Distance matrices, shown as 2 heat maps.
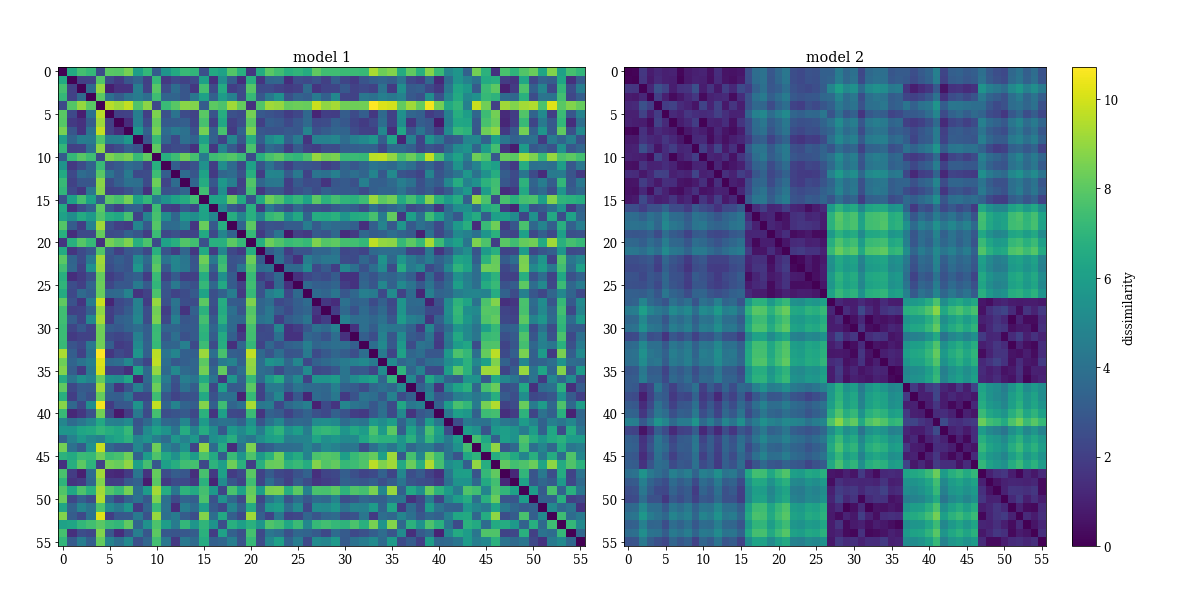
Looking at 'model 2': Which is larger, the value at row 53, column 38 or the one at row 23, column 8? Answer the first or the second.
the first
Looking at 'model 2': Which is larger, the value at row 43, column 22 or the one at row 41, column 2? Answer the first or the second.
the first
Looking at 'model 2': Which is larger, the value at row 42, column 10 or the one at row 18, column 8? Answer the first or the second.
the second
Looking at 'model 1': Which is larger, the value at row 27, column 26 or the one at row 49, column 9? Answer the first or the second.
the second
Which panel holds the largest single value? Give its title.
model 1
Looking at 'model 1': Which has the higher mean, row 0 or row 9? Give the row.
0
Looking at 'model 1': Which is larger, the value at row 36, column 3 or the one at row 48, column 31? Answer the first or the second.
the first
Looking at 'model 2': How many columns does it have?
56
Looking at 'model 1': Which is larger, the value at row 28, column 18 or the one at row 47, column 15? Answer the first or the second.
the second
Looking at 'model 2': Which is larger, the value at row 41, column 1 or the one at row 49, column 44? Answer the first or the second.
the second
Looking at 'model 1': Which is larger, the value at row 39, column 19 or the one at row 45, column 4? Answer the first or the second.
the second
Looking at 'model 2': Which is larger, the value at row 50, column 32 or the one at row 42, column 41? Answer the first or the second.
the second
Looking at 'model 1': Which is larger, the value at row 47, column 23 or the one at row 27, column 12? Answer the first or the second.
the second
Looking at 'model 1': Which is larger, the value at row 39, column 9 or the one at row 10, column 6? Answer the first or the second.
the second
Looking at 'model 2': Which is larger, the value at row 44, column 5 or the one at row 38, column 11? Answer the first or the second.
the first
